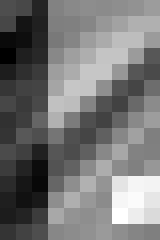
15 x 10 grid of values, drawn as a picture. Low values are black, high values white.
Grain: diagonal, up to the right. Ninth with the highest average: bottom right. Odd patch: higher, in the bottom right. Seam: vertical, 30% of the way across, the right part higher.
